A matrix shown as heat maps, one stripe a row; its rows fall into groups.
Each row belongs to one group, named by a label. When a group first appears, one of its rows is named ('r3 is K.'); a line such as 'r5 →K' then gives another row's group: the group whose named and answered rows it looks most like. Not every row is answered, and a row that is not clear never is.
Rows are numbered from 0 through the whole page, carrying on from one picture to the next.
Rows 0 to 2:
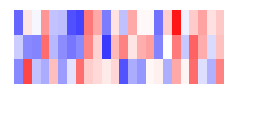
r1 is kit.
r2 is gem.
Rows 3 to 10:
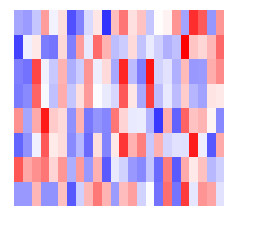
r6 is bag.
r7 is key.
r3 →kit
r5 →bag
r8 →kit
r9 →key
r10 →bag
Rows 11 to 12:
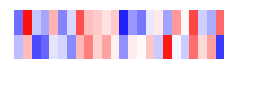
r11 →gem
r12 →gem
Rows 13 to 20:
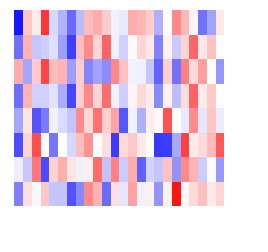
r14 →gem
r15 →key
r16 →gem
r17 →gem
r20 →kit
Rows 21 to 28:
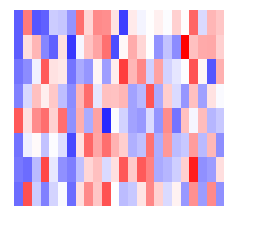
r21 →gem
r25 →key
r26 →gem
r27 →kit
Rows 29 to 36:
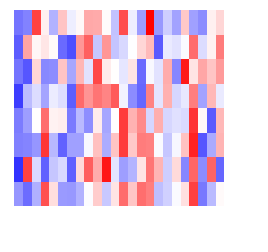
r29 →bag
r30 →gem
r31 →bag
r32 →gem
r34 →kit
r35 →gem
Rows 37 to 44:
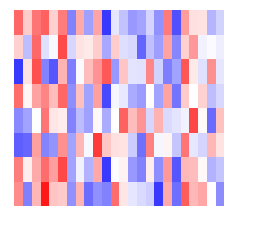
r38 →key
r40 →key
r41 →kit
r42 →bag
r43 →key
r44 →key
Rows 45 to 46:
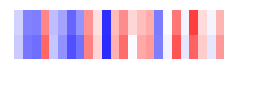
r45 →kit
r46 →kit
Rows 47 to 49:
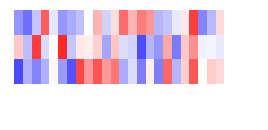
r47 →kit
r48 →key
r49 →gem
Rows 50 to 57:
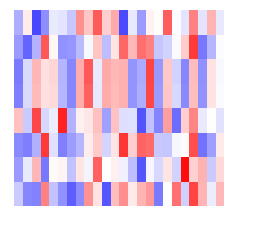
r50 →gem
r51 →kit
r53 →gem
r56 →bag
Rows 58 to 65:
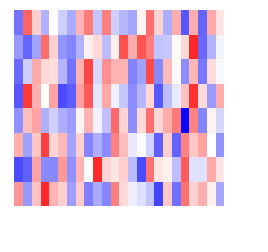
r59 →kit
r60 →gem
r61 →gem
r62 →gem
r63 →key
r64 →bag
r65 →key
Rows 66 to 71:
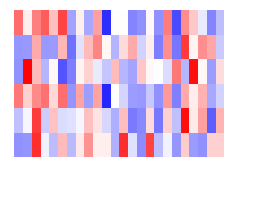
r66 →key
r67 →bag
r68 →gem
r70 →bag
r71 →bag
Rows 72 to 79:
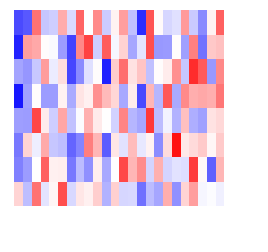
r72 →bag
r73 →gem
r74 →kit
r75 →bag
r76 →bag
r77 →kit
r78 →kit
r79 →key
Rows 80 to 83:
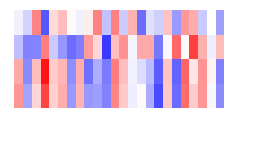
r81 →kit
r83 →key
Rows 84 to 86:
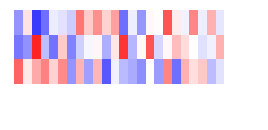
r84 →gem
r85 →bag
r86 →key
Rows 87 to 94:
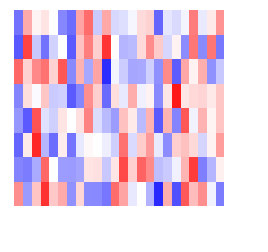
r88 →gem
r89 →key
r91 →bag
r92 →bag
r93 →kit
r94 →key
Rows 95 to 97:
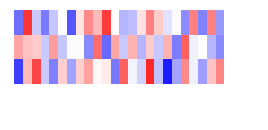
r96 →key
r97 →bag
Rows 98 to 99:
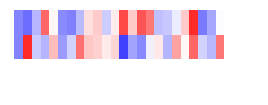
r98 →kit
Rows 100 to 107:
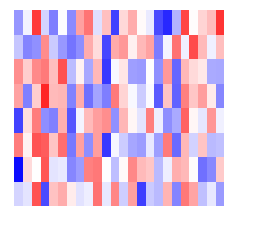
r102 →key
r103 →key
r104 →bag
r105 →key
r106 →kit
